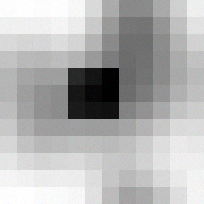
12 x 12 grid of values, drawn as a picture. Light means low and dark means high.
An odd patch, higher than its surroundings, sits in the centre. Values change most from cell to cell in the centre. The ninth with the highest average is the centre. On average the colour sits 30% of the way up the scale. No regular stripes run through it.
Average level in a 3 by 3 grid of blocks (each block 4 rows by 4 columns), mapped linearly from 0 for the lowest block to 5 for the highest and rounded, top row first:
022 / 252 / 010
